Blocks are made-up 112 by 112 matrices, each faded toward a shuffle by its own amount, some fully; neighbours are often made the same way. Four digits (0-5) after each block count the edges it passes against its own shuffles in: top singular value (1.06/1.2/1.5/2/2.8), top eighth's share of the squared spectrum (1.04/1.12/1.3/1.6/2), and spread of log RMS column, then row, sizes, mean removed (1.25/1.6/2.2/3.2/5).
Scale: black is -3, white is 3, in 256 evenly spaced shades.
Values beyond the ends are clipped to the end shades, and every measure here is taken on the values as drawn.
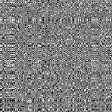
5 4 3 3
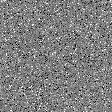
2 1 0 0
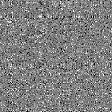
4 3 2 2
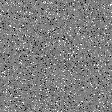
2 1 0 0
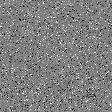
1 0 0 0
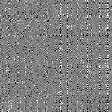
5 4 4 2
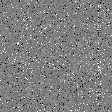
3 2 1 0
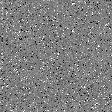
2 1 0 0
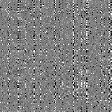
5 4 4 2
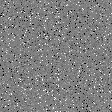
2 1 0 0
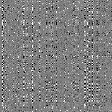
5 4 4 3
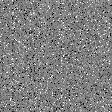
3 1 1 0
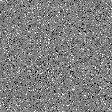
3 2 1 0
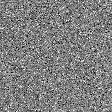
0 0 0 0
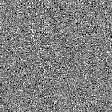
3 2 1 1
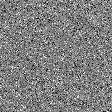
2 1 0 0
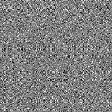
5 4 2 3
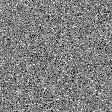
0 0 0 0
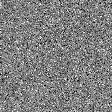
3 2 0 0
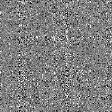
2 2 4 3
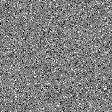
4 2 0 1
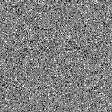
4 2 1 1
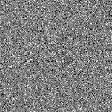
4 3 1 1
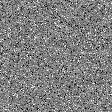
0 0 0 0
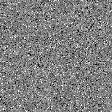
3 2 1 1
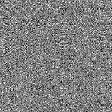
4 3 1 2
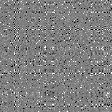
5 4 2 3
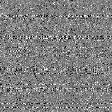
4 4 1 4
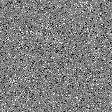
2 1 0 1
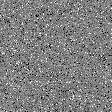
0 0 0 0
